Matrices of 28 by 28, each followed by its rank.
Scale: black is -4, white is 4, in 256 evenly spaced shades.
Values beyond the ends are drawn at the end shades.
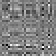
three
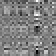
three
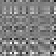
two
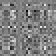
three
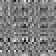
three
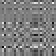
two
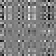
two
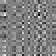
two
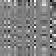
two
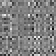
three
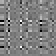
two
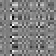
two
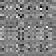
three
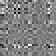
three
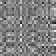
three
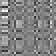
two
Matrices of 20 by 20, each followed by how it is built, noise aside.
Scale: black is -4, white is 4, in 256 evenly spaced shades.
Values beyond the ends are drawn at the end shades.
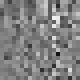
low rank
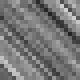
Toeplitz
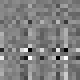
low rank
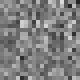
low rank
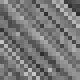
Toeplitz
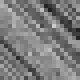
Toeplitz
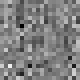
low rank
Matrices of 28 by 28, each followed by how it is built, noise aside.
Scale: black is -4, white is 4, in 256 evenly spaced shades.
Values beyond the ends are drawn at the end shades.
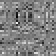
low rank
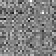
low rank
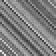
Toeplitz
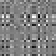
low rank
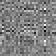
low rank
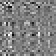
low rank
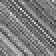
Toeplitz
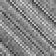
Toeplitz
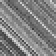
Toeplitz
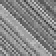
Toeplitz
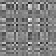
low rank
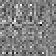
low rank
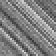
Toeplitz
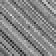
Toeplitz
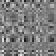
low rank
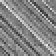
Toeplitz
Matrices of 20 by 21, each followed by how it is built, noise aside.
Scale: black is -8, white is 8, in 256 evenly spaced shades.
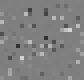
sparse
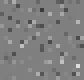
sparse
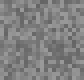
noise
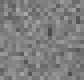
noise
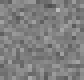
noise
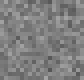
noise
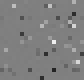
sparse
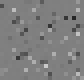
sparse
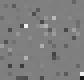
sparse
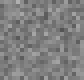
noise
